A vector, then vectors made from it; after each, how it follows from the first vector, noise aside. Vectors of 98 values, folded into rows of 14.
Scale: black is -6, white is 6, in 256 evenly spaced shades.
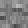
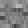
copied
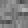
wrapped around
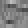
wrapped around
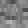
reversed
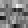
scaled up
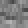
reversed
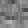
reversed
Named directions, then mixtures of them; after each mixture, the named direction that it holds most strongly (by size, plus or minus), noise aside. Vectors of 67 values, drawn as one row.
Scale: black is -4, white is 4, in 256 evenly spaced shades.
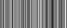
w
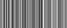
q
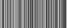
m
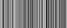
m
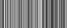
w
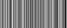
w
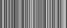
m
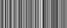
q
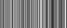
w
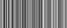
q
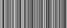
m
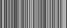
m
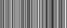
w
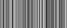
w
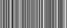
q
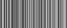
m
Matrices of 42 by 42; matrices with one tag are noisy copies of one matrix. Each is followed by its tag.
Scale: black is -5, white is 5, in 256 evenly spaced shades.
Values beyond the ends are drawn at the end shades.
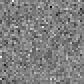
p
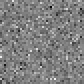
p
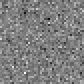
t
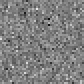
t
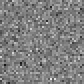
p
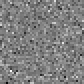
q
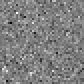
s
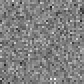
p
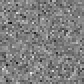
s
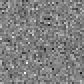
t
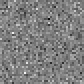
t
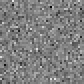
p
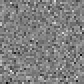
q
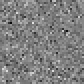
s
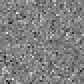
s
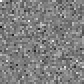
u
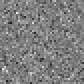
s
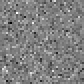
s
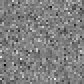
p
